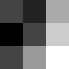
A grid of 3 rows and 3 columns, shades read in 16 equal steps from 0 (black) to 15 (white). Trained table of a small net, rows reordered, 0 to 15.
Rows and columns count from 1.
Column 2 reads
2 4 9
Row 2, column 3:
12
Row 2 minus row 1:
-4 2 2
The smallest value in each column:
0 2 10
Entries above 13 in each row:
0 0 1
